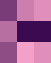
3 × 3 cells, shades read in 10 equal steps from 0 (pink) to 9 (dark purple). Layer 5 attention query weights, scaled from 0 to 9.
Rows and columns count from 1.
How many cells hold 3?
1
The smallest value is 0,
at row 3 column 2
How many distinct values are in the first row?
3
